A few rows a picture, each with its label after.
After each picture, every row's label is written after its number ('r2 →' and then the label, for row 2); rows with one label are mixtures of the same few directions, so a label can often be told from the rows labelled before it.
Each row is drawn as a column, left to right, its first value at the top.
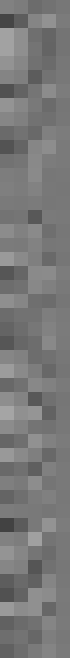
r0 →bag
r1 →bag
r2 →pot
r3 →bag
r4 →bag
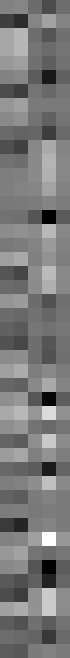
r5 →bag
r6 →bag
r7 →pot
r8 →pot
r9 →pot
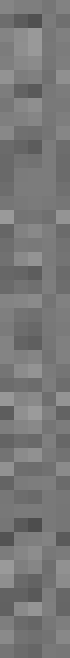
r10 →pot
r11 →bag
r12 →bag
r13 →pot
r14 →pot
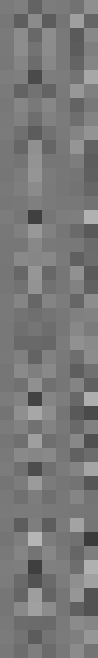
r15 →pot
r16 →bag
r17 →pot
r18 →bag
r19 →pot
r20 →bag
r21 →pot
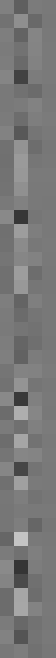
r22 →pot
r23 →pot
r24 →bag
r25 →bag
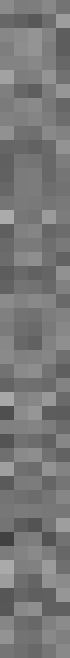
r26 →pot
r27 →bag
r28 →bag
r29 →pot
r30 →bag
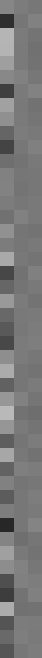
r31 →bag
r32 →pot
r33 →bag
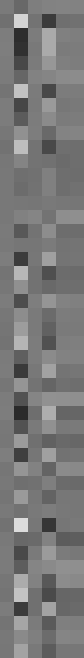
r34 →bag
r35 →bag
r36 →pot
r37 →bag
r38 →pot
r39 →pot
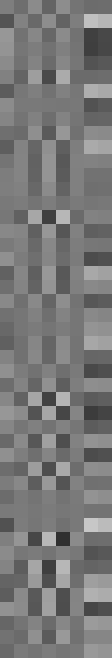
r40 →bag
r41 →pot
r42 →pot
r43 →pot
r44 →pot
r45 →pot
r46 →bag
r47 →bag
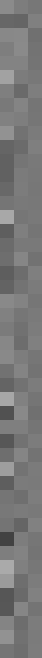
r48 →pot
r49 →bag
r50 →bag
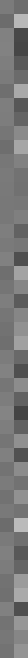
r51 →bag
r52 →bag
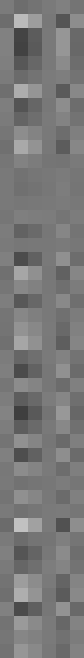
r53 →bag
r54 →bag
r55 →bag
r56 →pot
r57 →bag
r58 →bag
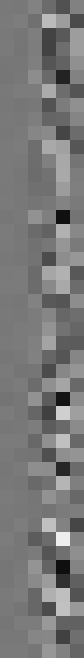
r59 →pot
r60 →bag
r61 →pot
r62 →bag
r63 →pot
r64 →bag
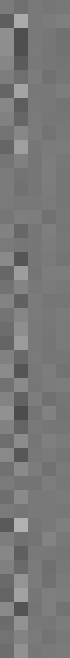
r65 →bag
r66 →bag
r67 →pot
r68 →pot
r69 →bag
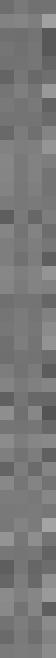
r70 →pot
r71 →bag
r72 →pot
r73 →bag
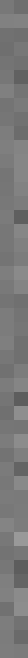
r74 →bag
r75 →pot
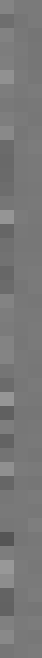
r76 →pot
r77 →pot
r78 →bag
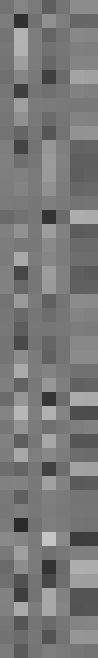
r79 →pot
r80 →bag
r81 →bag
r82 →pot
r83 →pot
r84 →pot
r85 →pot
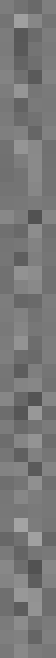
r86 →pot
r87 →bag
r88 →pot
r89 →pot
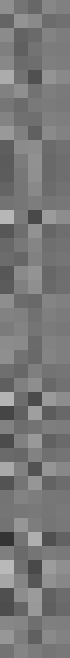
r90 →pot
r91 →bag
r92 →pot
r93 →pot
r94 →pot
